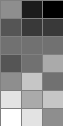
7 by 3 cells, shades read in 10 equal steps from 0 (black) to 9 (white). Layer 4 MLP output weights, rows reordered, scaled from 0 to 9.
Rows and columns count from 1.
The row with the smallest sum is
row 1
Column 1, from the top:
5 3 4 3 5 8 9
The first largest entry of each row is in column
1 1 1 3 2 1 1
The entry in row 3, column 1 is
4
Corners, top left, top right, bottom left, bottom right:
5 0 9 5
